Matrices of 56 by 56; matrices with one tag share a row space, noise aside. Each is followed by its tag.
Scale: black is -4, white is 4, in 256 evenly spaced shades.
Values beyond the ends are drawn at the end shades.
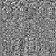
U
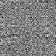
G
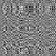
U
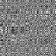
G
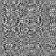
U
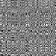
G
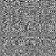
U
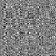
U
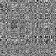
G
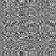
U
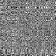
G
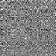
G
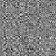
U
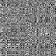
G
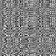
U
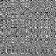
G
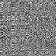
G
